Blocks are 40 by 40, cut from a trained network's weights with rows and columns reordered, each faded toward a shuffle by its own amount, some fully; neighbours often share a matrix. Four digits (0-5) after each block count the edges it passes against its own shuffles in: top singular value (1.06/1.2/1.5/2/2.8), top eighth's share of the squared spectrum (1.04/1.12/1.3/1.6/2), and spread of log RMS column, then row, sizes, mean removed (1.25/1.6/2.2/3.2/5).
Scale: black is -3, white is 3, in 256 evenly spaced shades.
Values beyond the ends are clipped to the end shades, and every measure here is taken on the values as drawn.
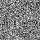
2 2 0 0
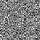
3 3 1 0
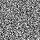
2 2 0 0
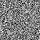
0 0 0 0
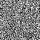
0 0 0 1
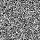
1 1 0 0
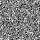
1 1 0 0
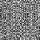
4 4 2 0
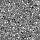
0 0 0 0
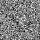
2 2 1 0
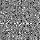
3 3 0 1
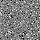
0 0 0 0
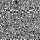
3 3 0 2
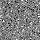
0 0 0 0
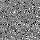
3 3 0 1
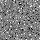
0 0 0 0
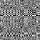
4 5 0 3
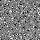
2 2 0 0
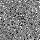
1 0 0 0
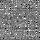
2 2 1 0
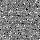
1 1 0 0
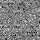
1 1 0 0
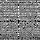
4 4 2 1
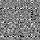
4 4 1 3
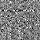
3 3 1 1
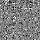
2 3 2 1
